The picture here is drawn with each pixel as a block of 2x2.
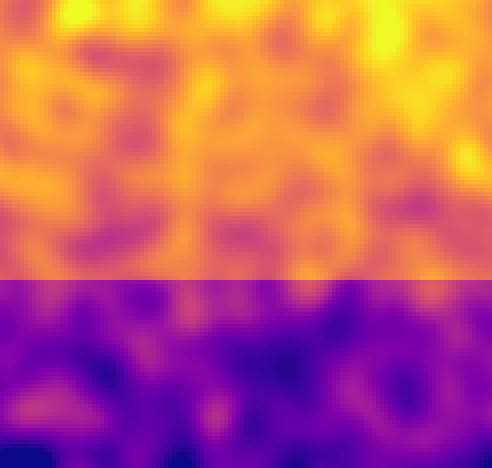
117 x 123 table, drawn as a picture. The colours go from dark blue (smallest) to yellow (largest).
There are no lone odd cells. A horizontal seam about 60% of the way down splits the table, and the top part is higher. There are no regular stripes. There is an overall slope up to the top. The top right is the ninth with the highest average.
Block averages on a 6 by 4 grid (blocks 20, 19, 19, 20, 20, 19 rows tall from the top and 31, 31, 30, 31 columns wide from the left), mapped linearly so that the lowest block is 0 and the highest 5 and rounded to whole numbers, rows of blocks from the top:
4 4 4 5
4 4 4 5
4 4 4 3
2 2 2 3
0 1 0 1
0 0 0 1
